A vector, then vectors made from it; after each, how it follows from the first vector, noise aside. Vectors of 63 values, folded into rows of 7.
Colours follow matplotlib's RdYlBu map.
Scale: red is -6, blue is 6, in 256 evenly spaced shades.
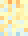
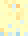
partly zeroed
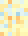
wrapped around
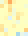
partly zeroed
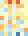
scaled up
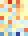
scaled up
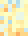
negated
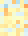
wrapped around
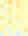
shrunk
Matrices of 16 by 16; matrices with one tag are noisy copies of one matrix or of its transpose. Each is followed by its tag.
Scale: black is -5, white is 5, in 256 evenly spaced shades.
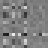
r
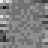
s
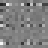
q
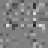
r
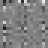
q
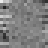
s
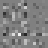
r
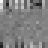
s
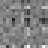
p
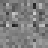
r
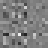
r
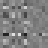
r
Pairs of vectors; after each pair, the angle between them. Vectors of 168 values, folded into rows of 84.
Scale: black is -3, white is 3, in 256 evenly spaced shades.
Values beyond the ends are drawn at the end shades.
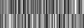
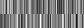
orthogonal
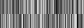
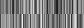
nearly parallel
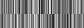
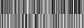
orthogonal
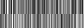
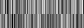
nearly opposite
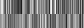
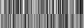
partly aligned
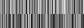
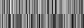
nearly parallel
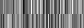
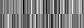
nearly parallel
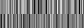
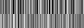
partly opposed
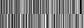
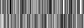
partly opposed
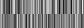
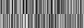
orthogonal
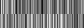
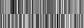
orthogonal
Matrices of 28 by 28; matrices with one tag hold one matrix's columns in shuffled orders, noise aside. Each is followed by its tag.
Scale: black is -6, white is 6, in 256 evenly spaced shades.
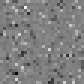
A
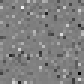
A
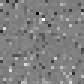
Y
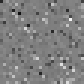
Y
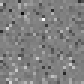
Y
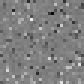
Y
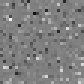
Y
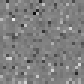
Y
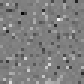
Y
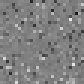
Y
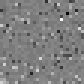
Y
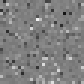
Y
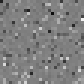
Y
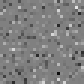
A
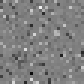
A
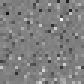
Y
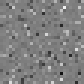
A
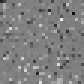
Y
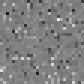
Y
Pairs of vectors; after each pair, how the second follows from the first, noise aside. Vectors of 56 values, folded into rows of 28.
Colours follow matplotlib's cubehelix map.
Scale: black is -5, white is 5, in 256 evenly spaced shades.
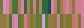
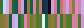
scaled up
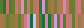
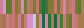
sign-scrambled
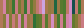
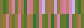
sign-scrambled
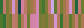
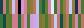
scaled up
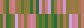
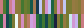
scaled up
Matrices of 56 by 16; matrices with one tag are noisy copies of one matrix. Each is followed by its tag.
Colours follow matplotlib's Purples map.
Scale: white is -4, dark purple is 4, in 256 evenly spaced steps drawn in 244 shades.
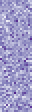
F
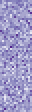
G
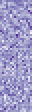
G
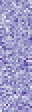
F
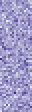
F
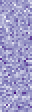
F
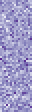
F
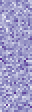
F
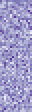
G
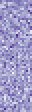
G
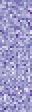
G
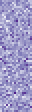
F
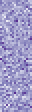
F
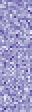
G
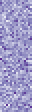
F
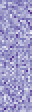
G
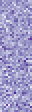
F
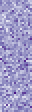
F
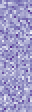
G
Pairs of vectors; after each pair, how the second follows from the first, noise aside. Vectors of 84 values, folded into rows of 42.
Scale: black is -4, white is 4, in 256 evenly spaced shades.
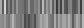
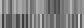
reversed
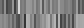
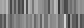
reversed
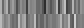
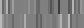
partly zeroed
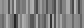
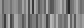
reversed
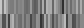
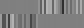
partly zeroed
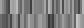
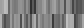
reversed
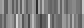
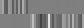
partly zeroed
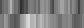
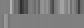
partly zeroed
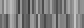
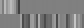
partly zeroed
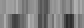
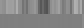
partly zeroed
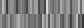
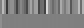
partly zeroed
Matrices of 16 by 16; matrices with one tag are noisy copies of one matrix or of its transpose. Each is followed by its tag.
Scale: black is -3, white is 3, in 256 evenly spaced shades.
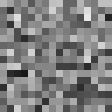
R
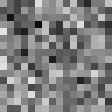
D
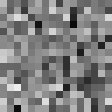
R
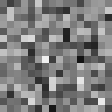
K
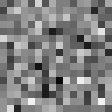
K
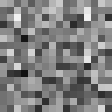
R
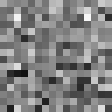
R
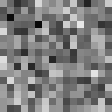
D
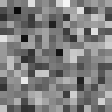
D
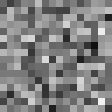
K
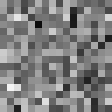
R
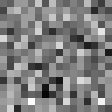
K
